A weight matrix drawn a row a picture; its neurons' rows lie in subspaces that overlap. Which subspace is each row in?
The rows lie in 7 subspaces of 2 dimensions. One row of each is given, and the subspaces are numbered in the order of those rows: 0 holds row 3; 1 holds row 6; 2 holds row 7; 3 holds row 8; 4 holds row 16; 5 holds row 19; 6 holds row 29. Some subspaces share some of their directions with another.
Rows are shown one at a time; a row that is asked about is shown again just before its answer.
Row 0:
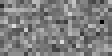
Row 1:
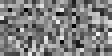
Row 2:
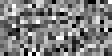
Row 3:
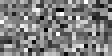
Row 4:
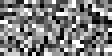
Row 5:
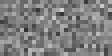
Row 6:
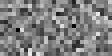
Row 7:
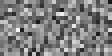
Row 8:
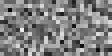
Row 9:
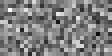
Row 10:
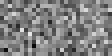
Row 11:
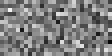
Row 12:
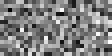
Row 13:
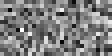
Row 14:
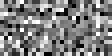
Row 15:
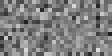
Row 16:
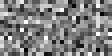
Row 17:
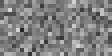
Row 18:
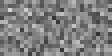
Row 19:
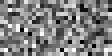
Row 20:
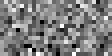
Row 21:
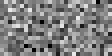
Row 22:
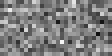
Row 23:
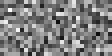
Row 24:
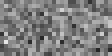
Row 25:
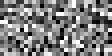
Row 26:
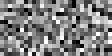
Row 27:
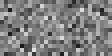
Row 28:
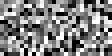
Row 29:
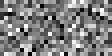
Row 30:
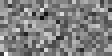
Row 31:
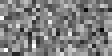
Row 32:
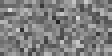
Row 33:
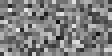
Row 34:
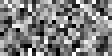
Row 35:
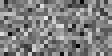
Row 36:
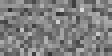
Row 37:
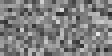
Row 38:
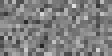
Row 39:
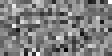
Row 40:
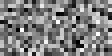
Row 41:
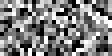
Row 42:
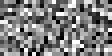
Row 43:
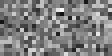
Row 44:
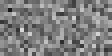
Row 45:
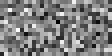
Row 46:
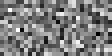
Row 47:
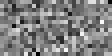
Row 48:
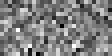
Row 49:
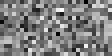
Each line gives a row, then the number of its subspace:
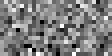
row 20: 1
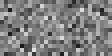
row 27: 6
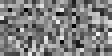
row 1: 5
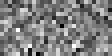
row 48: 1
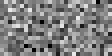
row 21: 1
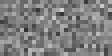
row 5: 0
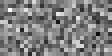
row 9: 3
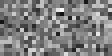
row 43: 0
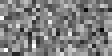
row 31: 5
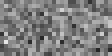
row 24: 3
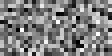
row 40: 3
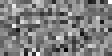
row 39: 2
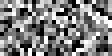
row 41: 1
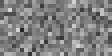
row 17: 6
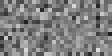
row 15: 4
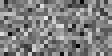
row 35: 6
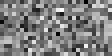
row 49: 0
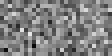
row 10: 5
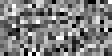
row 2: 2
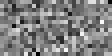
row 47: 2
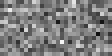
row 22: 2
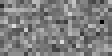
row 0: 2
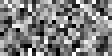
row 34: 1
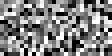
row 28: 2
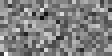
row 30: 4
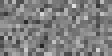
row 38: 4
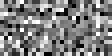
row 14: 4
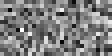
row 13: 3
